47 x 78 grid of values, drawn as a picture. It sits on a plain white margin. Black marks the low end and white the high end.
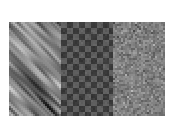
The table splits into one row of 3 panels. Panel 1,1: middling, slanting down to the right, strong in contrast. Panel 1,2: low, checkered. Panel 1,3: middling, fine-grained.
